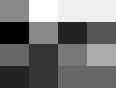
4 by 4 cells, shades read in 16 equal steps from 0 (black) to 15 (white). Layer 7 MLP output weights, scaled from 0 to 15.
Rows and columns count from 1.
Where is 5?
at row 2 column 4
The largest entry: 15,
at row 1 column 2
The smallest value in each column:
0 3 2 5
